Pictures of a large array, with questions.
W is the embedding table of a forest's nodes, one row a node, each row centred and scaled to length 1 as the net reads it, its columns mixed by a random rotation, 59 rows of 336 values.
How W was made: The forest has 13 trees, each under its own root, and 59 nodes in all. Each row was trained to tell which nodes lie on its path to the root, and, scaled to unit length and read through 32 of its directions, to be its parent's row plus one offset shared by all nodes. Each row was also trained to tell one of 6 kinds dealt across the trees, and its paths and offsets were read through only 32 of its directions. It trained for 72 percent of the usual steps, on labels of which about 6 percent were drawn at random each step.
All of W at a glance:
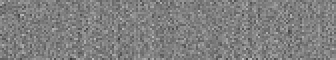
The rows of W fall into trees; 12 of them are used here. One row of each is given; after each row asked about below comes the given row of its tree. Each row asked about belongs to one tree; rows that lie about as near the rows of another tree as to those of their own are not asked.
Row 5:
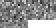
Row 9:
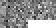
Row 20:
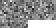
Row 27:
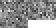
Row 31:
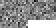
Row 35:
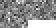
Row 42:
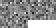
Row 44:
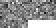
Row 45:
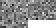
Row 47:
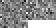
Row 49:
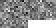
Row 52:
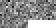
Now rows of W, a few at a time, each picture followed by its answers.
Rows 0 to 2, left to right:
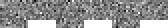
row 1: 52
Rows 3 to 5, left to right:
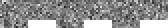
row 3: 47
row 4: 9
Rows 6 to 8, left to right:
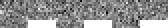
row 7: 20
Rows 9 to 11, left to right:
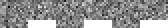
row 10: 52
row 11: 27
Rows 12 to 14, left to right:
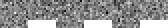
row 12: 42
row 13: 20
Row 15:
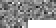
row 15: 45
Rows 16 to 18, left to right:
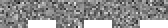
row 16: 27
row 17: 45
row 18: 42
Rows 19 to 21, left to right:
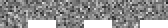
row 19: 35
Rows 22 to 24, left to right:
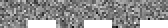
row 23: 47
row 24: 45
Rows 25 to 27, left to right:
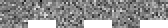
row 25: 5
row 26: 42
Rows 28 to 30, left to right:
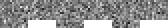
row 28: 20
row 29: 20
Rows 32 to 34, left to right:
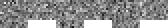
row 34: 9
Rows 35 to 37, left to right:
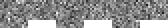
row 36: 5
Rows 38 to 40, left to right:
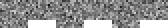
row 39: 52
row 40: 5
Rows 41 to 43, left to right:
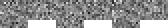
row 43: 47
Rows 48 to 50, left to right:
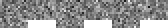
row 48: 35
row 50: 52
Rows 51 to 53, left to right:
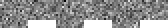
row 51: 31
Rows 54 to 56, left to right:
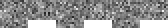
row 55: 5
